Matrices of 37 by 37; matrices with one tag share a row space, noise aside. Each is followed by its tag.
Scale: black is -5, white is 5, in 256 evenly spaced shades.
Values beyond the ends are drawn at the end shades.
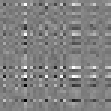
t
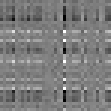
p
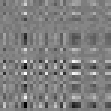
t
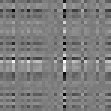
p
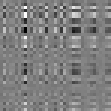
t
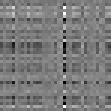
p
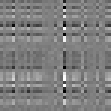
p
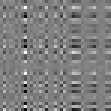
t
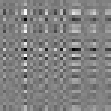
t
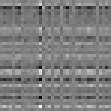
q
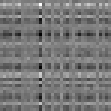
q
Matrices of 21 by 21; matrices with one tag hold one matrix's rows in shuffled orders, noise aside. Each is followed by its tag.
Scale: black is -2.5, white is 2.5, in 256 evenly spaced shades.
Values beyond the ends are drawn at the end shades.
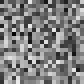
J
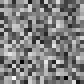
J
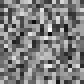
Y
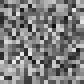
J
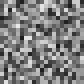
Y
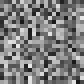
J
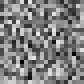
J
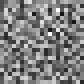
Y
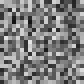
J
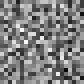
Y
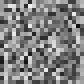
J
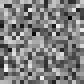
J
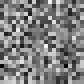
J
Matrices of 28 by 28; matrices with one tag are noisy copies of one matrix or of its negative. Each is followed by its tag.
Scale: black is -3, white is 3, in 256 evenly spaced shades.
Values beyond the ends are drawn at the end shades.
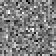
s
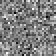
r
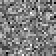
r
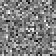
s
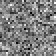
r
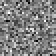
s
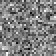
r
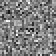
s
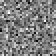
s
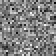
r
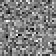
s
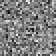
s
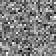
r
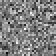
r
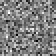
s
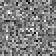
s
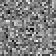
s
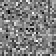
s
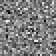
s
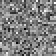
r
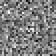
s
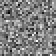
s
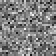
r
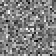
s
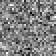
r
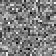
r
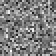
s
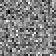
s
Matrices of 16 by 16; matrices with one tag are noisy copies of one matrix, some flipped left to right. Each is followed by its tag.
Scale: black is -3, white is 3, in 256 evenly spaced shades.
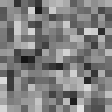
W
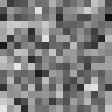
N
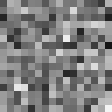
N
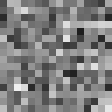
N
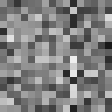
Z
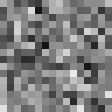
W
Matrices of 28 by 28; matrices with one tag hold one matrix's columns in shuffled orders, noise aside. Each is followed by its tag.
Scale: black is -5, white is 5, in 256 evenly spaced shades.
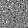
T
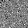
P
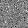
T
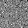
P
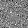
P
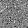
T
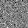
P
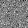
P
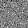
P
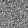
P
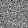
P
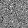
T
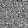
P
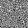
T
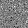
T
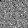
P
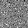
P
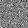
P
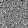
P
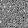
T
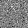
T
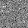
T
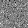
P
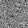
P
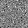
T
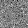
P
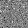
T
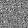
T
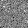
T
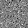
P
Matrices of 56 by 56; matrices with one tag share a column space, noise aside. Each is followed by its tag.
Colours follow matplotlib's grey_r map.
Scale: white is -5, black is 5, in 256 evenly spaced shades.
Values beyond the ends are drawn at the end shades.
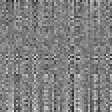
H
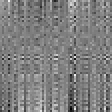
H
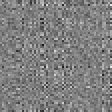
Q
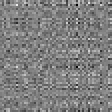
Q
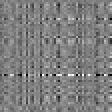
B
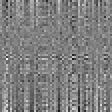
H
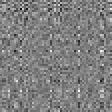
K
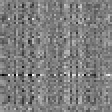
B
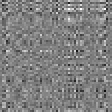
K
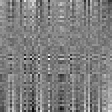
H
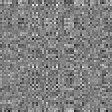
Q
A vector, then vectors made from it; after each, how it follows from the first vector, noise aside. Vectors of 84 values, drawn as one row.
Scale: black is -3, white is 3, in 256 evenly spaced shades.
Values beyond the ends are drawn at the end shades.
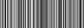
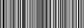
reversed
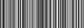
reversed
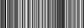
sign-scrambled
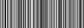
copied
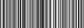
reversed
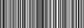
reversed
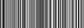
reversed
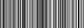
reversed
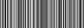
copied
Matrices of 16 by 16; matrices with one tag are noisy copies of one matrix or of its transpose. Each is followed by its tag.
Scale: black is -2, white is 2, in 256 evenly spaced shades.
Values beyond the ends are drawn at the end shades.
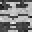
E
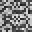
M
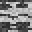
E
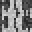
E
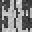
E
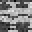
E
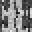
E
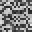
M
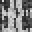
E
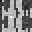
E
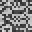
M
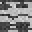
E
